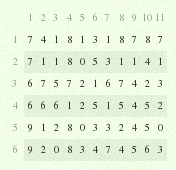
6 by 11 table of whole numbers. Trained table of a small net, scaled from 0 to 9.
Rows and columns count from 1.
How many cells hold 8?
6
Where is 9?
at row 5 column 1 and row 6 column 1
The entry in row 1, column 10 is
8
